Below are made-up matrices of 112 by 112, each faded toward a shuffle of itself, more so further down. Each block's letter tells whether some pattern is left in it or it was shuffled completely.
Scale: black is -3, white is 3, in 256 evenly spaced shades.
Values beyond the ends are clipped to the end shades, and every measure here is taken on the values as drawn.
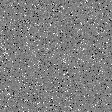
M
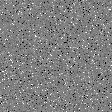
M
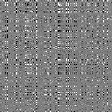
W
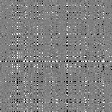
W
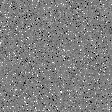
M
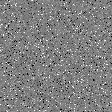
M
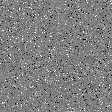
M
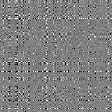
W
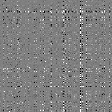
W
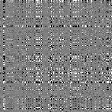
W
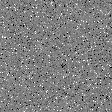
M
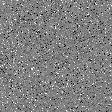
M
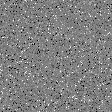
M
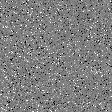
M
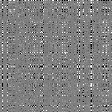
W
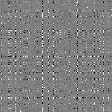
W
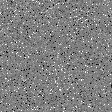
M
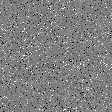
M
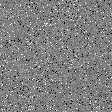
M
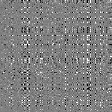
W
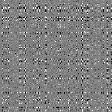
W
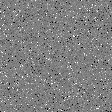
M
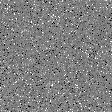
M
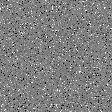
M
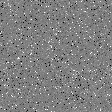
M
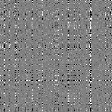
W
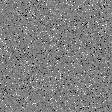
M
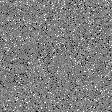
M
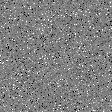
M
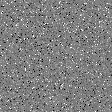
M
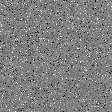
M
